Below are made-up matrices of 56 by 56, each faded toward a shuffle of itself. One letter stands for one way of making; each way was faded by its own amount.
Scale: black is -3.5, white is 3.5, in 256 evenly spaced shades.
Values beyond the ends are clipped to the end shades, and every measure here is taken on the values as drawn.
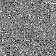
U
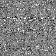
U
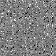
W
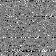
U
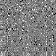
W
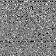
U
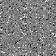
W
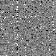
W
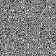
W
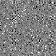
W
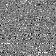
U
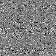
U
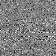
U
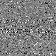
U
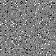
W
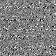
U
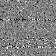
U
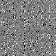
W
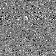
U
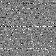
U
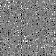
W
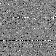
U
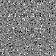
W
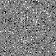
W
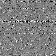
U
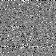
U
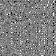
W
